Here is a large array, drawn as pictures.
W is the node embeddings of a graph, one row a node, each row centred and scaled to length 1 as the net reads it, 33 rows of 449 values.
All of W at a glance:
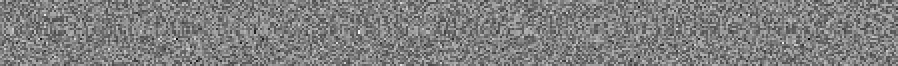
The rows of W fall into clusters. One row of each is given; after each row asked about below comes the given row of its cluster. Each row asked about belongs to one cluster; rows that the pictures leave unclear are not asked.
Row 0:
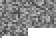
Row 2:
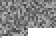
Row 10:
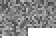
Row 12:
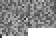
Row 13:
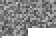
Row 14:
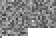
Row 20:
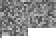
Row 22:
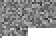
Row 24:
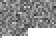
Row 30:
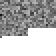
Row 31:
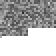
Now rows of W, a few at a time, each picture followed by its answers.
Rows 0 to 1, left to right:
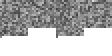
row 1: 20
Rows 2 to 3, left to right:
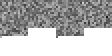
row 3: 0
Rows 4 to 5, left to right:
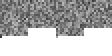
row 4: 12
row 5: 24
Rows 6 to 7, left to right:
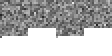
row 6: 30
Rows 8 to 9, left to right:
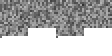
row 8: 12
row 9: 10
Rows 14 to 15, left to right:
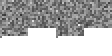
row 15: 13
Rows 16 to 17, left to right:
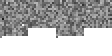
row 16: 13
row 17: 10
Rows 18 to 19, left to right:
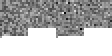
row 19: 2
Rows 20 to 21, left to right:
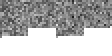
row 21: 2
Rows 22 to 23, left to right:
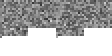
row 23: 31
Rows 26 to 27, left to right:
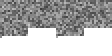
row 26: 22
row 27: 31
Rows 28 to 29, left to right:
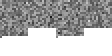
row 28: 0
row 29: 14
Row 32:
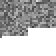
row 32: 20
